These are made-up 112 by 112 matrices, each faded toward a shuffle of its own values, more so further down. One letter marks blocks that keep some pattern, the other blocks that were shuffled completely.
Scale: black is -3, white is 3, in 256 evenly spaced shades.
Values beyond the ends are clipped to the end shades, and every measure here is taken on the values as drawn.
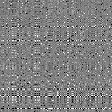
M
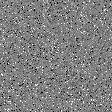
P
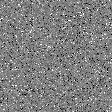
P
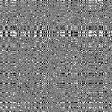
M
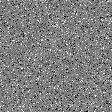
P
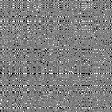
M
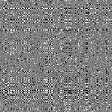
M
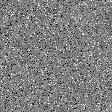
P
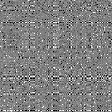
M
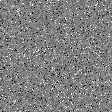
P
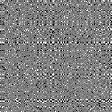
M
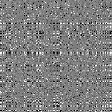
M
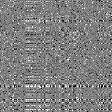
M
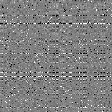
M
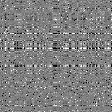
M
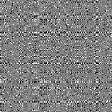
M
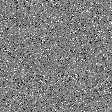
P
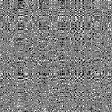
M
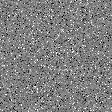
P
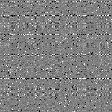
M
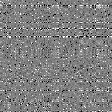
M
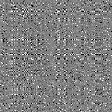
M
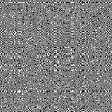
M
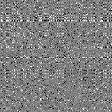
M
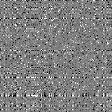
M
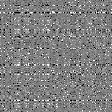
M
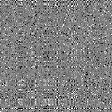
M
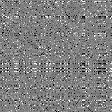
M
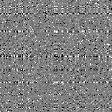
M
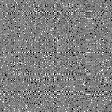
M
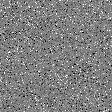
P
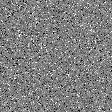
P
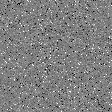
P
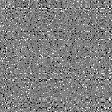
M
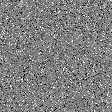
P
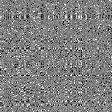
M
